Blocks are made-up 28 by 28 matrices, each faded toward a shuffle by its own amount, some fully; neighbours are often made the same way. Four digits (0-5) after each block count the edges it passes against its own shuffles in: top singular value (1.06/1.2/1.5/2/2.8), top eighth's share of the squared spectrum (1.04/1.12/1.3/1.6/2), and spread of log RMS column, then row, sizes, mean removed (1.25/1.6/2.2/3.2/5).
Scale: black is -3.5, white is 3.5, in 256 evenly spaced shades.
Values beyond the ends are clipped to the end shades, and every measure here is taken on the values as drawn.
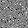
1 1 0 0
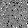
2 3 0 1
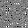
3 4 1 1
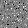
0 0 0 0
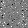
0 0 0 0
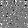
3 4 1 1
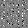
3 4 2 1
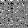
3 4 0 2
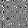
3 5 2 1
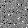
1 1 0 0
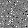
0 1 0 0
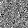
1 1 0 0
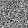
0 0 0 0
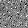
2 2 0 0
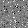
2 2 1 1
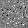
0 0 0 0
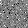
0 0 0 0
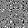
3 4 2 2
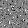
0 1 0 0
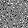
0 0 0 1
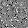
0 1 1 0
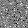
0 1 0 0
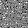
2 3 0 1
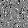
2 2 1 0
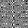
3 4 2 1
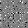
3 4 2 2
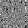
3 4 2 1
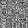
3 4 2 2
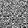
3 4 1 1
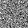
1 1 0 0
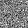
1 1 0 1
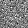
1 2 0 0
